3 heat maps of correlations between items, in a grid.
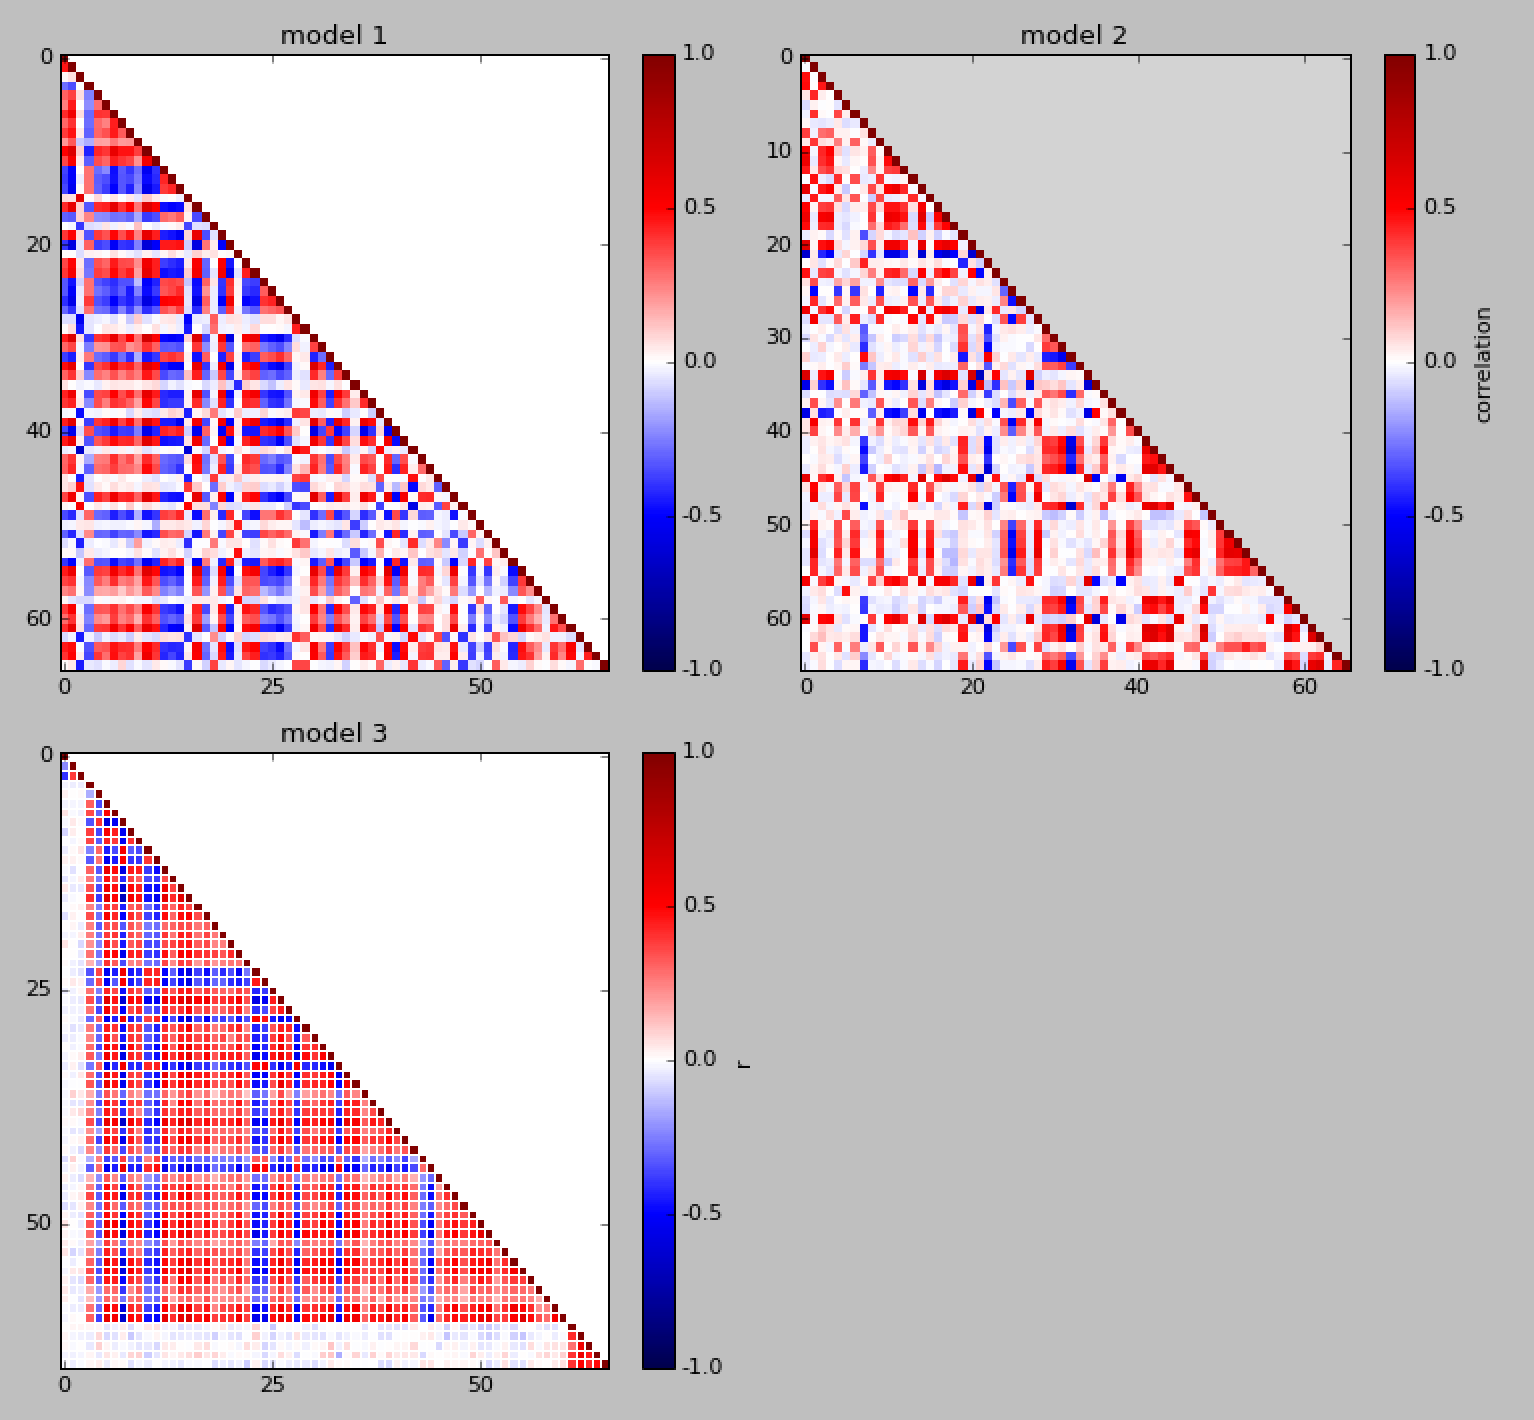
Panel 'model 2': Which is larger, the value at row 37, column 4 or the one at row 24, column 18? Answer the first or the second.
the first
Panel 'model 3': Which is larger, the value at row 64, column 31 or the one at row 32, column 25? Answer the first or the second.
the second
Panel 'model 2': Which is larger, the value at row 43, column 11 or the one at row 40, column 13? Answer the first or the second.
the second
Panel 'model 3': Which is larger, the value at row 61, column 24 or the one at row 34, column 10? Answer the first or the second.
the first
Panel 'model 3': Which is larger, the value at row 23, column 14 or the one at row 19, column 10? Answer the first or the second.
the second
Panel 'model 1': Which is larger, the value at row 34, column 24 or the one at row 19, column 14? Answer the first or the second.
the first
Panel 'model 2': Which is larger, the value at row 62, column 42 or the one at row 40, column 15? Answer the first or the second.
the first
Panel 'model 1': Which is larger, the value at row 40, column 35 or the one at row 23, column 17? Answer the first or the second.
the first
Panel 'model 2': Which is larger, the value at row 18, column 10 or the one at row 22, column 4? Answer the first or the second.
the first
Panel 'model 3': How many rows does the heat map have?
66
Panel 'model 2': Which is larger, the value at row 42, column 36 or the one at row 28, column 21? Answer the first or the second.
the first
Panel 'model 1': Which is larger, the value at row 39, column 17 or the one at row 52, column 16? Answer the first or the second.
the second
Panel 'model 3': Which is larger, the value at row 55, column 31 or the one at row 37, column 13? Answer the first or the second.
the first
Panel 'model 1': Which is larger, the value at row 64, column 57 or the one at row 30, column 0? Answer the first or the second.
the second
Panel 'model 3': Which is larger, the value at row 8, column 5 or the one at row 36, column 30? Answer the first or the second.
the first
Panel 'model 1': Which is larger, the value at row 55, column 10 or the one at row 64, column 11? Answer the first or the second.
the first
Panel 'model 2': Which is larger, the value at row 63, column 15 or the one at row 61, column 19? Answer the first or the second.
the second
